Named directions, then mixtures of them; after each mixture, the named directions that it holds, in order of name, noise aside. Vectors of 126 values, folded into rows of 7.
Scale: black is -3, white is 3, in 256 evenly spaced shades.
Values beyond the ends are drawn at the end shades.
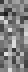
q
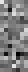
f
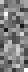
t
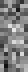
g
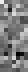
f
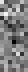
g, q, t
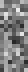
g, t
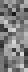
g, q, t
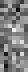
g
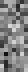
g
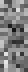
g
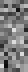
g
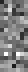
f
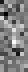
g, q, t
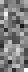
t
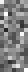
f, t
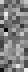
t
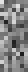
g, q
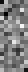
g, q, t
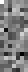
f, t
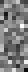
t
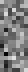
f, g, t
